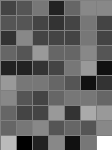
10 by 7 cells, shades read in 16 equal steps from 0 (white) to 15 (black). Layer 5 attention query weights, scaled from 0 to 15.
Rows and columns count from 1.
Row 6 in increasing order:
6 8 8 9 10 12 14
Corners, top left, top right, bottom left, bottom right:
11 7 4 0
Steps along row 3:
down up same same down up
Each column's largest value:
13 15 13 13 14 14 14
